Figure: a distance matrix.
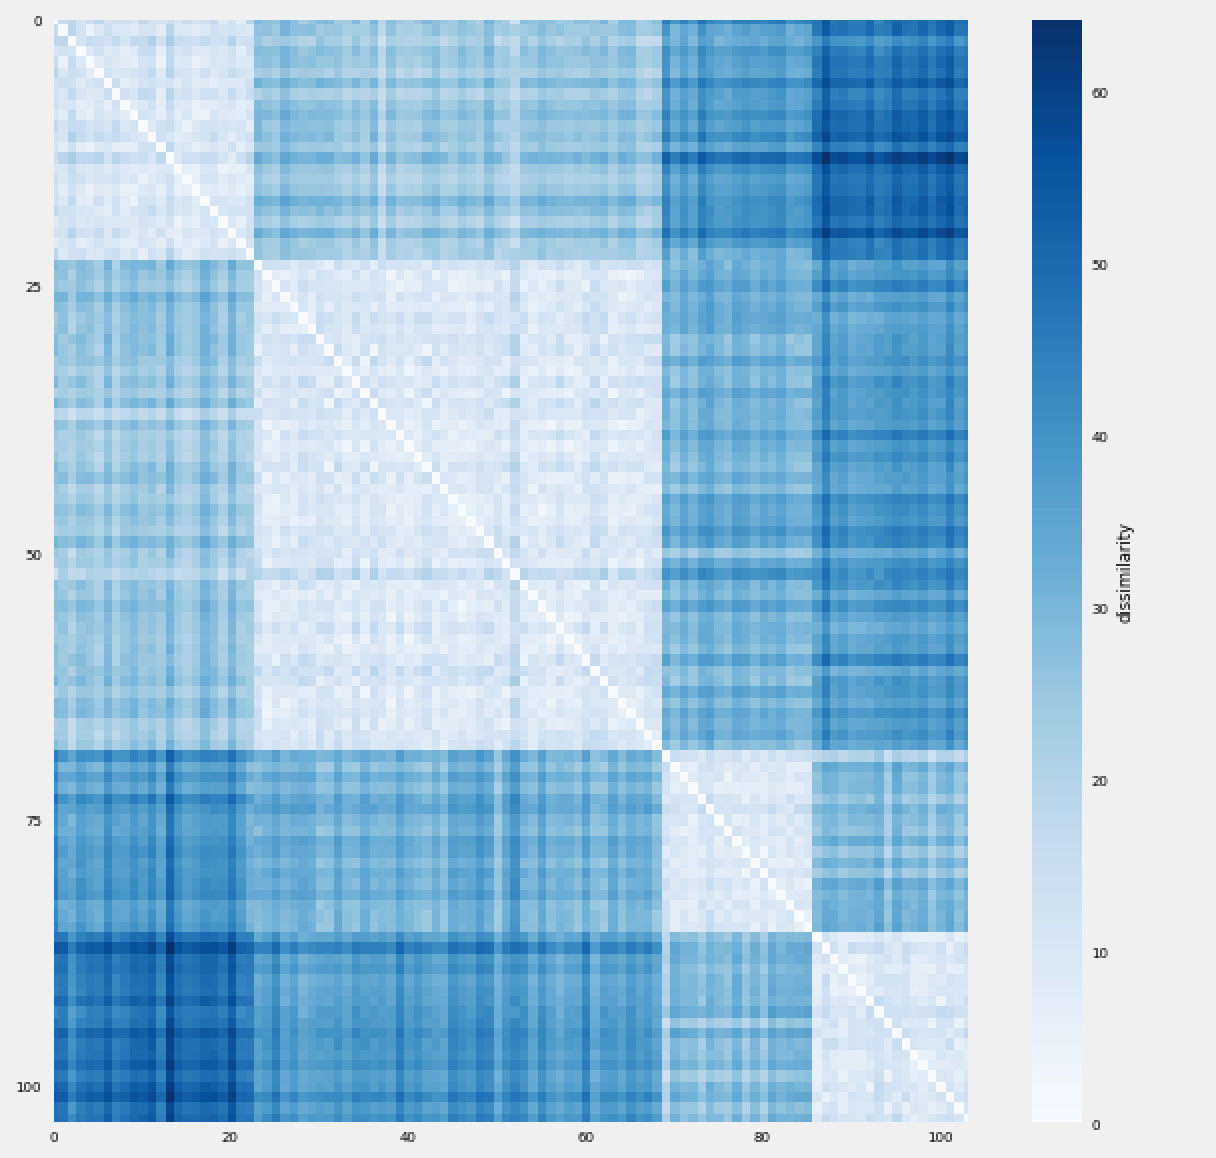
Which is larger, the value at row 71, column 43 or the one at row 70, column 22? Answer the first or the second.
the first
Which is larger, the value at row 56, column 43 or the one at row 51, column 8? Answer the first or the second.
the second
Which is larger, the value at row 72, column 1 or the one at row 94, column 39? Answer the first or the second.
the second
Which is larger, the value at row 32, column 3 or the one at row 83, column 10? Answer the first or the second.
the second
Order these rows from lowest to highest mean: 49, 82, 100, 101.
49, 82, 100, 101
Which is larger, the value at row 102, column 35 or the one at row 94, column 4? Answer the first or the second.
the second
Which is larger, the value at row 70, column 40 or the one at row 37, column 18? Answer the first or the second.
the first
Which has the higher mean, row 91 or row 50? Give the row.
91
